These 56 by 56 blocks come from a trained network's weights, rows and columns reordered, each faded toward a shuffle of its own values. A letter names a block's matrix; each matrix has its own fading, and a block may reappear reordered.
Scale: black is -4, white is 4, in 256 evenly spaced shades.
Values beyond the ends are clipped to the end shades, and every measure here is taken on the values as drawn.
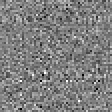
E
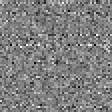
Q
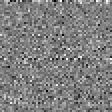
Q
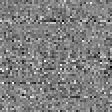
Q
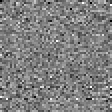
E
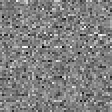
Q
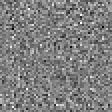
E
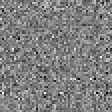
E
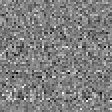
Q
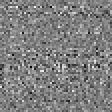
Q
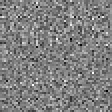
E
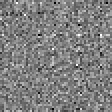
E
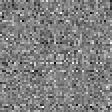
Q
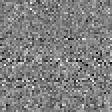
Q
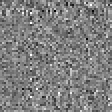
E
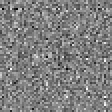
E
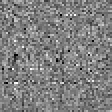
E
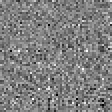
E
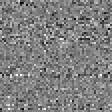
Q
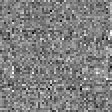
E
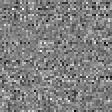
Q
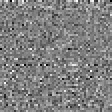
Q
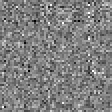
E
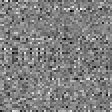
Q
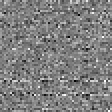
Q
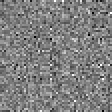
E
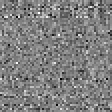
Q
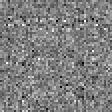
E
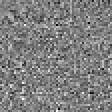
E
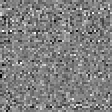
Q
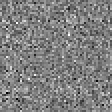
E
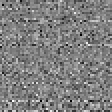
Q
